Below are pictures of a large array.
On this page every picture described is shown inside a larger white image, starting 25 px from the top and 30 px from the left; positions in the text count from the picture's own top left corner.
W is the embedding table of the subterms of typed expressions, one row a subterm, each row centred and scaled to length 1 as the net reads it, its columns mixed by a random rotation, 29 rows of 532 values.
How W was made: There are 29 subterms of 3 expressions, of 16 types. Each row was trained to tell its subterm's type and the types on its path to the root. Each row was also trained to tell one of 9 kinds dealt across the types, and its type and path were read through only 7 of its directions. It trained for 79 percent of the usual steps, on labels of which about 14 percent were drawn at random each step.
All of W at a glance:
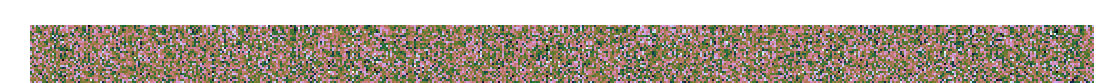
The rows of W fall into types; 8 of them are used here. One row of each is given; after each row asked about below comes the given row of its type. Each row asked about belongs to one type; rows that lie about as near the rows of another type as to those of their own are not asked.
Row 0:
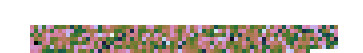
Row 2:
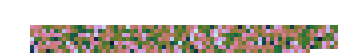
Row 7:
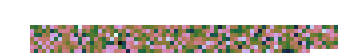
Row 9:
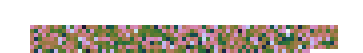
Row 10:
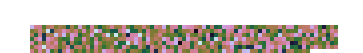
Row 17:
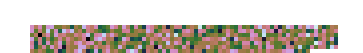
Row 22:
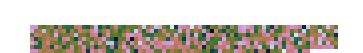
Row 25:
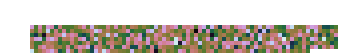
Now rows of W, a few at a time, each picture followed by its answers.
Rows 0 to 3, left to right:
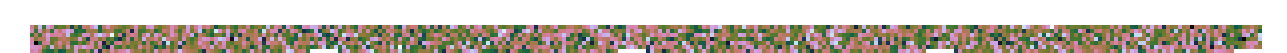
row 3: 2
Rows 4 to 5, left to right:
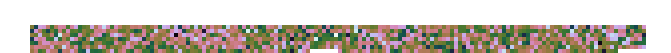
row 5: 17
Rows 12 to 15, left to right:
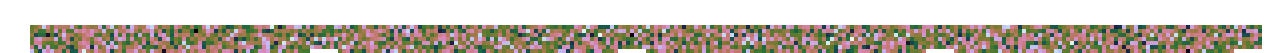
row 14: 10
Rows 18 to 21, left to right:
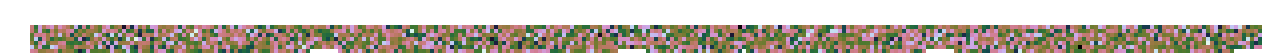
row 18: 0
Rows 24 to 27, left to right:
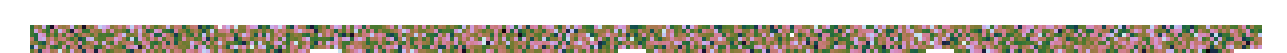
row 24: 2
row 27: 7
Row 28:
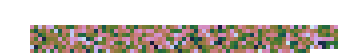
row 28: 17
